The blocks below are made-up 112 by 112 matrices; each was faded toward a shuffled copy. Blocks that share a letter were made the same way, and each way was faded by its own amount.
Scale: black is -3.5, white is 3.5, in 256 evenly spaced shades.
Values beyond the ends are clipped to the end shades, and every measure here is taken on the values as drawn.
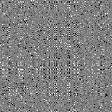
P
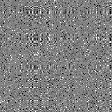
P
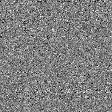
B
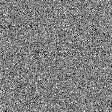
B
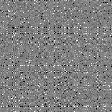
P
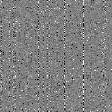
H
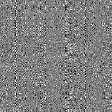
H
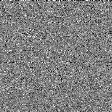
B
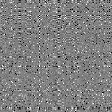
P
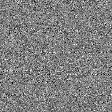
B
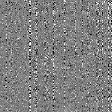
H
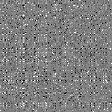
P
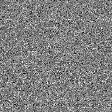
B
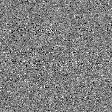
B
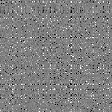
P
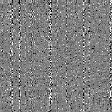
H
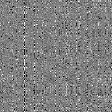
H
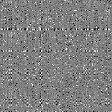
P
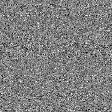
B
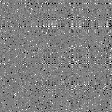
P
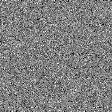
B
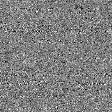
B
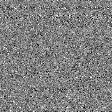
B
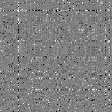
P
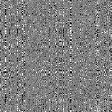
H
